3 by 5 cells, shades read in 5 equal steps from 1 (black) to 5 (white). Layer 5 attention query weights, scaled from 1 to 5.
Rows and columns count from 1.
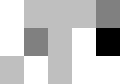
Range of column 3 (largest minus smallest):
0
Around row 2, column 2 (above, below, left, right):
4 5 5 4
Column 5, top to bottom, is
3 1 5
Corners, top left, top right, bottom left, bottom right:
5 3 4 5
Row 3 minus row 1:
-1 1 0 1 2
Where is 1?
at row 2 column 5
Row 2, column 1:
5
